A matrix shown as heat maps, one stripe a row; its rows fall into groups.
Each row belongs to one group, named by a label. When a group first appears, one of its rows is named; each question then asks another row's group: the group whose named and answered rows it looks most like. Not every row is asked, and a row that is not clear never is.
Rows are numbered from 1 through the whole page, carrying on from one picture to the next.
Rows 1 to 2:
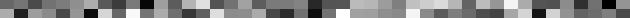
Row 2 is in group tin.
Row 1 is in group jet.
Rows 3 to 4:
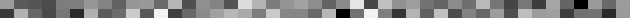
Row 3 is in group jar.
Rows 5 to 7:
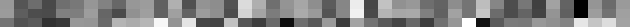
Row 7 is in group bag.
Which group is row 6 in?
jar
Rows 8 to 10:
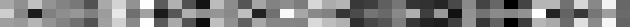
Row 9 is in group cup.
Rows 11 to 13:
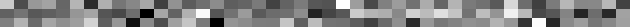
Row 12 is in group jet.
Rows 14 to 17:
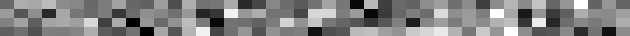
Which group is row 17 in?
jet
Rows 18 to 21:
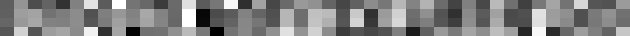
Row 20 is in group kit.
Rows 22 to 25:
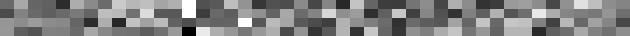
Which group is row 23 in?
kit
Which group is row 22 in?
bag
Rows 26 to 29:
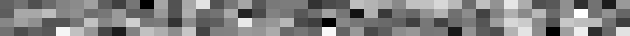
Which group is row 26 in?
jet
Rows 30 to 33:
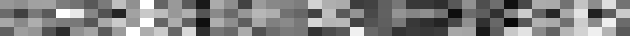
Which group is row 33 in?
bag
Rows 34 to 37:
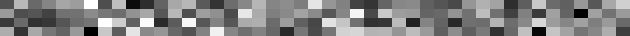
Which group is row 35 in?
jar
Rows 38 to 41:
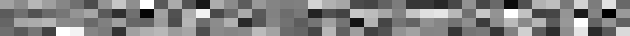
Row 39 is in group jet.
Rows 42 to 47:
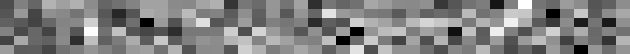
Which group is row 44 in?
jet
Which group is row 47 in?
jar
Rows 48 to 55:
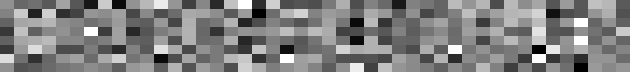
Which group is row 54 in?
cup
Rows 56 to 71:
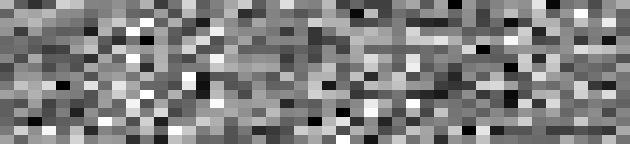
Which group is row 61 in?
bag
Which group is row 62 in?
tin
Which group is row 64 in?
kit
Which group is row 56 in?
cup
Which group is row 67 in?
tin
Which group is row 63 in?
tin
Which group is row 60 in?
jet
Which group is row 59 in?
tin
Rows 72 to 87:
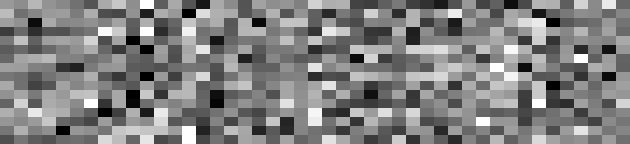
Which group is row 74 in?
cup
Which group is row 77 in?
jet
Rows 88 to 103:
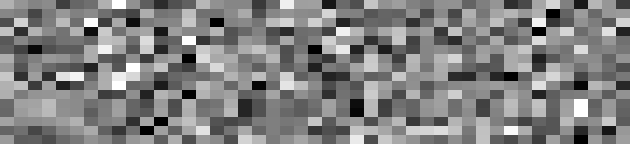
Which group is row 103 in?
jar
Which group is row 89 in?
cup
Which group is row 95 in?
tin
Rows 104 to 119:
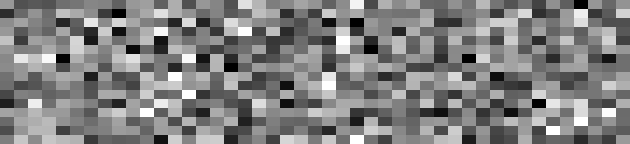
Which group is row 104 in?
jar
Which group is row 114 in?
kit
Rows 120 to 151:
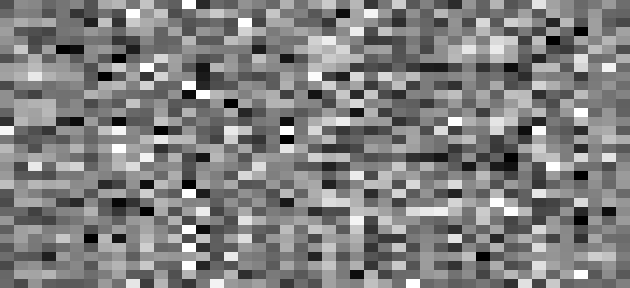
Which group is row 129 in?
kit
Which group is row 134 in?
cup
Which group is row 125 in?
cup
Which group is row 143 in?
jet
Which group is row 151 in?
tin
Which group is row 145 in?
kit
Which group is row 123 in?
jar
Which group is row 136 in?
cup
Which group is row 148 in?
bag
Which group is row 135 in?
bag
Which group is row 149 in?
kit
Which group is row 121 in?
tin
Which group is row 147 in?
kit
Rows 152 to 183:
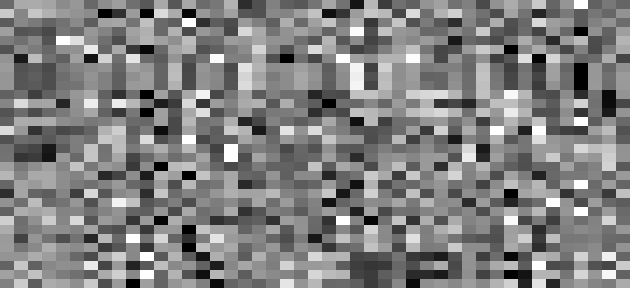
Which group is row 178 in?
tin
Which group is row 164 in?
jet
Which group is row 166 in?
cup
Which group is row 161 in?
jar
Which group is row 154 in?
kit
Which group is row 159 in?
jar
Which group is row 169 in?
bag
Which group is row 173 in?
tin
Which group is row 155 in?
jar
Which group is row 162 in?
jet
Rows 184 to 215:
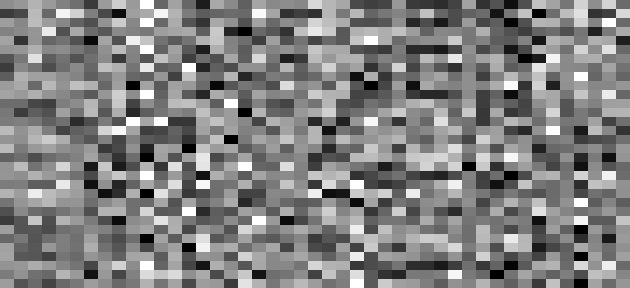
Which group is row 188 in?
tin
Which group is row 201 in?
jet
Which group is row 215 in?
jar
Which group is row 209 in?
jar
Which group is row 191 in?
kit
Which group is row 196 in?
bag
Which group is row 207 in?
kit
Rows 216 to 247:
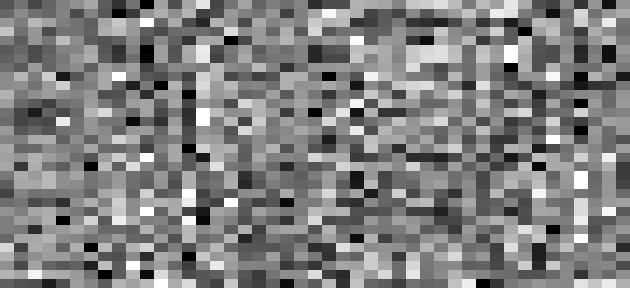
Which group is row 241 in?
cup
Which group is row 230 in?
jar
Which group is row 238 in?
bag
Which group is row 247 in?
bag
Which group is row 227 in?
jar
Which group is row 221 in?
jet
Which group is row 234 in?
tin
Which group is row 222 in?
jet
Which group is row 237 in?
kit
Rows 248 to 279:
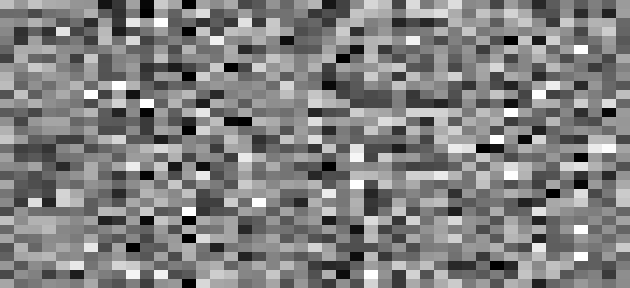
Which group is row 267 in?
jet
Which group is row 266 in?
bag
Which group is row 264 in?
bag
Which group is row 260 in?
jet
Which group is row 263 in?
cup
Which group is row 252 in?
tin
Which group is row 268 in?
jar
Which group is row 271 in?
kit
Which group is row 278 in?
tin
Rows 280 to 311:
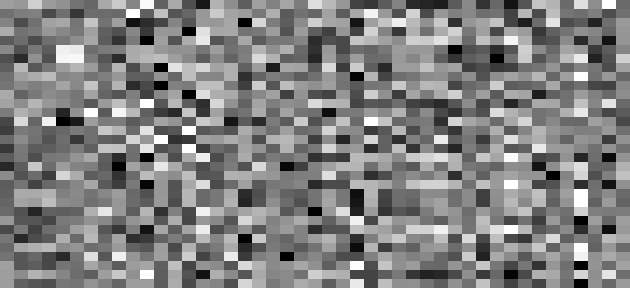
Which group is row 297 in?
jet
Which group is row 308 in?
bag
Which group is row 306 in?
bag
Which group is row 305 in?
jet
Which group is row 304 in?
jar
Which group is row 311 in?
jar
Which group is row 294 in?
kit
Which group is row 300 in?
jet
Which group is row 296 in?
kit
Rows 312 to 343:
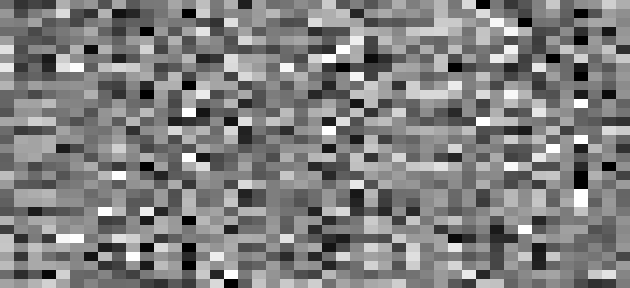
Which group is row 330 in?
jet
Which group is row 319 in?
cup
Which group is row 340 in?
tin
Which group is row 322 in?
jet
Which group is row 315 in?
jet
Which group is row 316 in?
jar
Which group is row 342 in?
bag
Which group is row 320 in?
jar
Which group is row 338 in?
cup
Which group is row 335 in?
kit
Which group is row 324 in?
kit
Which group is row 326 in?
bag
